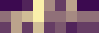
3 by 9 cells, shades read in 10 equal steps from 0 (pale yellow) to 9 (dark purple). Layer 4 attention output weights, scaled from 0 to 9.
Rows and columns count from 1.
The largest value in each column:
9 9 8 2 7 7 8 9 9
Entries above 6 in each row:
6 0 6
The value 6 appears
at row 3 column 6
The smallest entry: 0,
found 2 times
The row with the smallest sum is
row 2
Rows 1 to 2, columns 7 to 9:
3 9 9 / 4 5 5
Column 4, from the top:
0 0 2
